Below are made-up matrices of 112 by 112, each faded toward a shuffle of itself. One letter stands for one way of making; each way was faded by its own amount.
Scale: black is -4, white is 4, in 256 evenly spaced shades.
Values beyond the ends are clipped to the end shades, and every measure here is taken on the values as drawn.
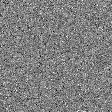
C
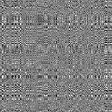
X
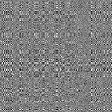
X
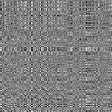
X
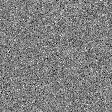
C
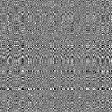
X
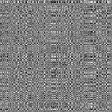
X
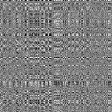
X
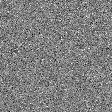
C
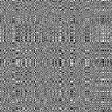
X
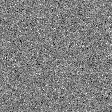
C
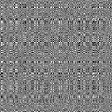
X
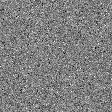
C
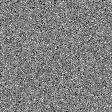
C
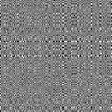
X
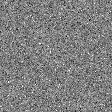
C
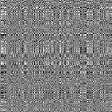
X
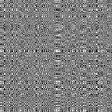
X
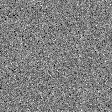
C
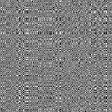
X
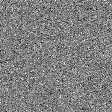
C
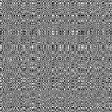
X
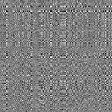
X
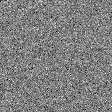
C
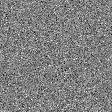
C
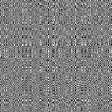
X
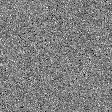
C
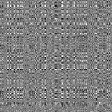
X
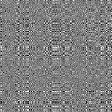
X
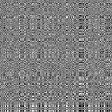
X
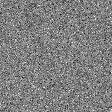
C
